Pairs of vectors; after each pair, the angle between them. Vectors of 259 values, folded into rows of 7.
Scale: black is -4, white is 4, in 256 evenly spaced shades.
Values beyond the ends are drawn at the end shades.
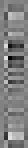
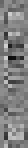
nearly parallel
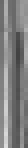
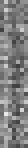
partly aligned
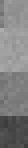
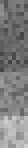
nearly opposite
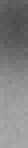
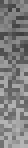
partly aligned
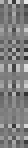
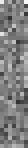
partly aligned
